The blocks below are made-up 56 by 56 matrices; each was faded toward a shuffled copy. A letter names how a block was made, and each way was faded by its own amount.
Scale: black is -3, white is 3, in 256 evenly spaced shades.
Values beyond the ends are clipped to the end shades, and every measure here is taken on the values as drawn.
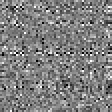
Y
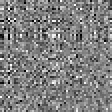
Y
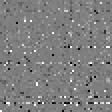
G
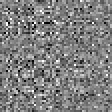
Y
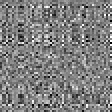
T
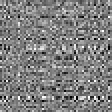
T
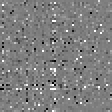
G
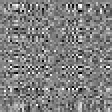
T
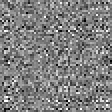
Y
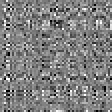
T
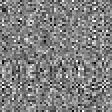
Y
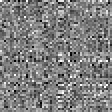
Y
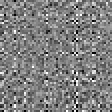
T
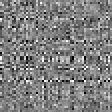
T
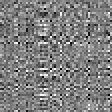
T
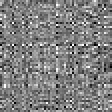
T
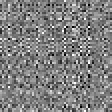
T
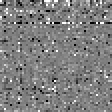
G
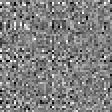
Y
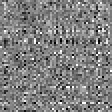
Y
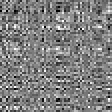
T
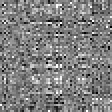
Y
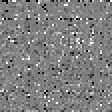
G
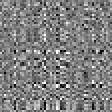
T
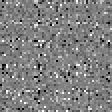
G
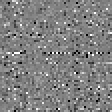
G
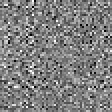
Y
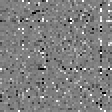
G
